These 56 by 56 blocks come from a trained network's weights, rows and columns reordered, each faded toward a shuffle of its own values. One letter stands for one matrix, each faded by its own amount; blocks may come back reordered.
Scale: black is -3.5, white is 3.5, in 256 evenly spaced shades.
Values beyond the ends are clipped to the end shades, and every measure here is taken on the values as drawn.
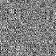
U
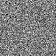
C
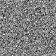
C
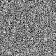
C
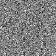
C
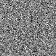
C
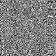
U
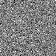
C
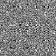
U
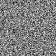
C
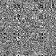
U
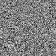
C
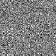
U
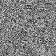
C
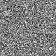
C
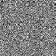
U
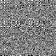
U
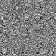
U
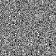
U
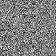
U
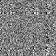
U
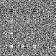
U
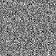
U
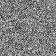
C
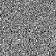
U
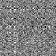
U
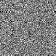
U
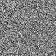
C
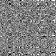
U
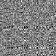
U
